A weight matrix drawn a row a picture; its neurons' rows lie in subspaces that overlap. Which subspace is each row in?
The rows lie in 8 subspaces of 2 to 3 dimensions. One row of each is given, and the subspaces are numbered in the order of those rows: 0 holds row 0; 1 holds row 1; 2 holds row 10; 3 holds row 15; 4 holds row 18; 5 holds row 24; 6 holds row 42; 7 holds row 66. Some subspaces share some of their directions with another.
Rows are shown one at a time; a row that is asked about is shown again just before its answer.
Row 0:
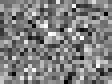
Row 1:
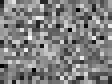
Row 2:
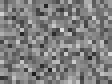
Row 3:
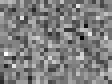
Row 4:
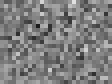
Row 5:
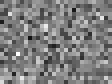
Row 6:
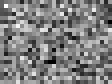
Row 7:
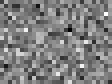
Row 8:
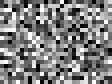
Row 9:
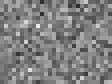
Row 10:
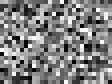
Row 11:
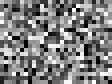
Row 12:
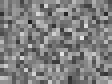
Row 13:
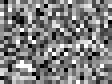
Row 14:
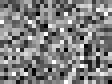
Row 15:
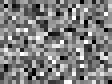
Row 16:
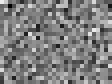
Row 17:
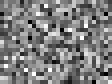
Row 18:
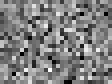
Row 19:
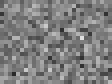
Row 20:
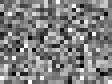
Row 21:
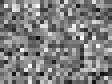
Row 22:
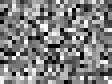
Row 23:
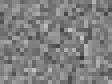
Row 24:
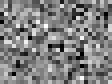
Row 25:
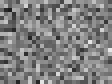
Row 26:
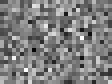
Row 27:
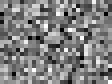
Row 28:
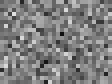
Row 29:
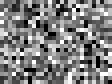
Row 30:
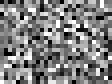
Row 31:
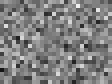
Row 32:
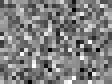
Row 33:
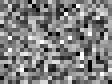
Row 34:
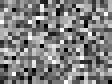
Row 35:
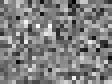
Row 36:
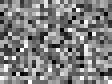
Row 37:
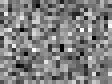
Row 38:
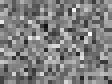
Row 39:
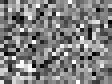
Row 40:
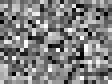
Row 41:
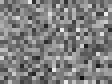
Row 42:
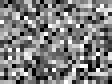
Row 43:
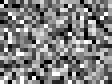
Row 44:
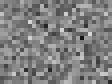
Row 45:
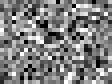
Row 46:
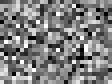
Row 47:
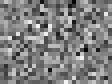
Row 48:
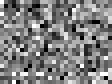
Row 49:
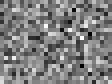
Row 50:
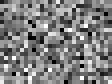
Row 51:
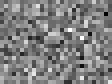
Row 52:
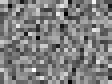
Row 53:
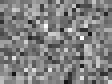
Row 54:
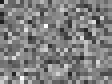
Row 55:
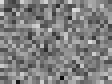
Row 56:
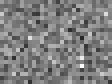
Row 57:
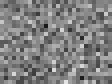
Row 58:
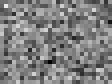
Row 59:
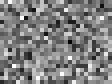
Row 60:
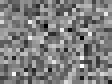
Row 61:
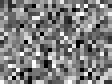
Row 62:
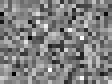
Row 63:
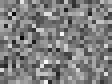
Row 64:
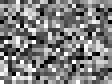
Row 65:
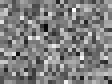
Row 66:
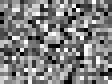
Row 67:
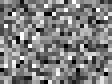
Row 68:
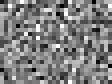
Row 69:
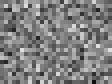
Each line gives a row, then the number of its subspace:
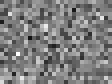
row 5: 3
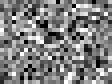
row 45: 0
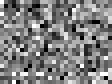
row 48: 1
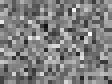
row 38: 3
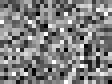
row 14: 6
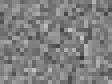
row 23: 7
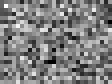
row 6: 0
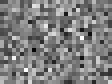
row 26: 5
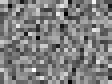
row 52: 7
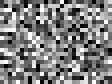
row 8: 1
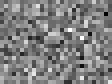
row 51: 3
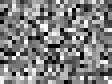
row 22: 3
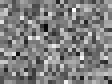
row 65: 3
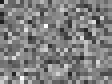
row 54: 3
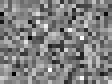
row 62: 5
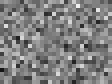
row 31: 2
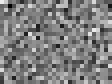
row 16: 7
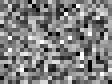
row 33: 6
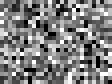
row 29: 4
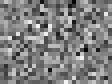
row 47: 4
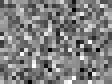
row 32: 4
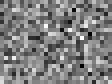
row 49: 4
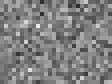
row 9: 4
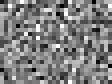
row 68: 7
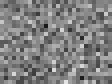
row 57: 6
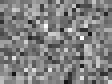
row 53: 0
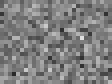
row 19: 1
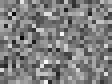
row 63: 2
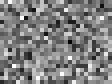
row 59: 6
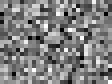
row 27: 7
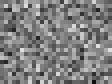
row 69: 1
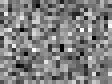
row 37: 5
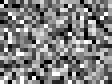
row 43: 3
